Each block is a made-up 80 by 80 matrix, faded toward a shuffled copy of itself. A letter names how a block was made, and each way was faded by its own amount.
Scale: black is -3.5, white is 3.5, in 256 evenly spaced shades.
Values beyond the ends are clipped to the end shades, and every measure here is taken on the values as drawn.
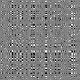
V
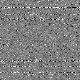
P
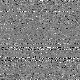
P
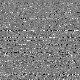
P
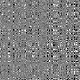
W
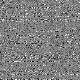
P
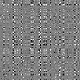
V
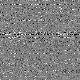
P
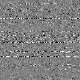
P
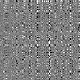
W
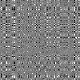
V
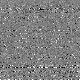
P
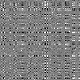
V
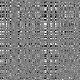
V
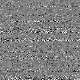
P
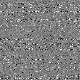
P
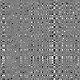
V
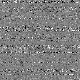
P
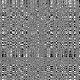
V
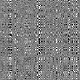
W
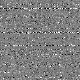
P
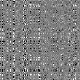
W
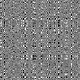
W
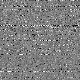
P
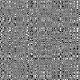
W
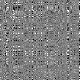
W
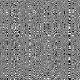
W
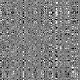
W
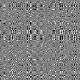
V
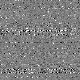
P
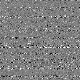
P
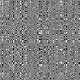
W
